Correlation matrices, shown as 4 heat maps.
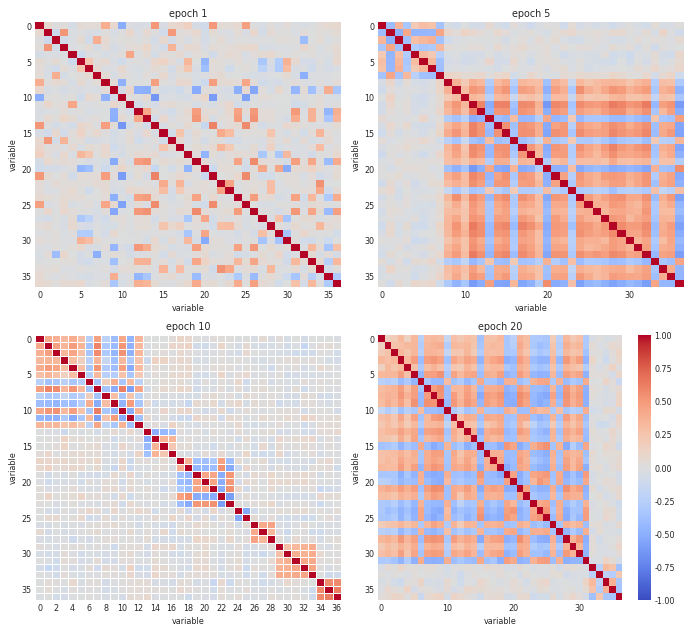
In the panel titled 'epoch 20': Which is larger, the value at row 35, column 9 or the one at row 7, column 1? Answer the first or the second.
the second
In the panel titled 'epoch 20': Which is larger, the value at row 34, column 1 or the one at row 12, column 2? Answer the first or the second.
the second
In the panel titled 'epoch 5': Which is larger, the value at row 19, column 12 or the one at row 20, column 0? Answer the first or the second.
the first
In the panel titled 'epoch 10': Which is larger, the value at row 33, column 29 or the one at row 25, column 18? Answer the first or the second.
the first
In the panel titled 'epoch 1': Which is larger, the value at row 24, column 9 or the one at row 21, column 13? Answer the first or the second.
the second
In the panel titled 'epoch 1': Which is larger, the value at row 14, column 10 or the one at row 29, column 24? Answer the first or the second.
the second
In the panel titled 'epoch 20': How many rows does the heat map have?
37
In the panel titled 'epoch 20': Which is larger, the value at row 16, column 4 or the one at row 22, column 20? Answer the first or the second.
the first
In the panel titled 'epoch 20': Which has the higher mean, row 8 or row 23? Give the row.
8
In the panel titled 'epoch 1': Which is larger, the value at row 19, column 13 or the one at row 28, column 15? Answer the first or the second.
the first
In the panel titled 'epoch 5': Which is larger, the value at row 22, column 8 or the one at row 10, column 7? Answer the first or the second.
the first
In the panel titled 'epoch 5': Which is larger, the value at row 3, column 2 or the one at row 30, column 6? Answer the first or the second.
the second
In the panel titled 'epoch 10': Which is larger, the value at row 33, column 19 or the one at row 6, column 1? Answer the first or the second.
the first
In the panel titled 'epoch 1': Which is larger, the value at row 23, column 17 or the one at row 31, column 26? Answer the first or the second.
the second
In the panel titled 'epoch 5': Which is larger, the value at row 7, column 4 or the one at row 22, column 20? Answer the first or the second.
the first
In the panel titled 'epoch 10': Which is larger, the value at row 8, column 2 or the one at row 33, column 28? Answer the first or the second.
the second
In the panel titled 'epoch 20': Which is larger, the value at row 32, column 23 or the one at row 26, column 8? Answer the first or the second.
the second
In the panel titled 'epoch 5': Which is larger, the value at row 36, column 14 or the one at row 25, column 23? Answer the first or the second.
the second
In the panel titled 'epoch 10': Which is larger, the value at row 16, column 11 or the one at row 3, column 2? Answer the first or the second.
the second
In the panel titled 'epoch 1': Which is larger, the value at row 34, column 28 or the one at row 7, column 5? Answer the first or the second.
the first
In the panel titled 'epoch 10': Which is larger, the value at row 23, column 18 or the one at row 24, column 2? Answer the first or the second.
the second
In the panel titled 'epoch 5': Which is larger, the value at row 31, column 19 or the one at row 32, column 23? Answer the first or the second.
the first
